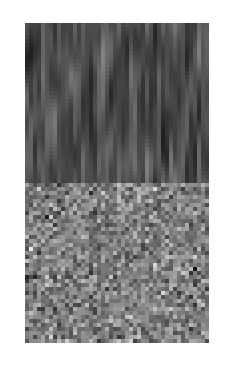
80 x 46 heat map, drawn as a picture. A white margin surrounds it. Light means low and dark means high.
The table splits into 2 rows of 1 panel. Panel 1,1: high, streaked downward. Panel 2,1: middling, fine-grained, strong in contrast.
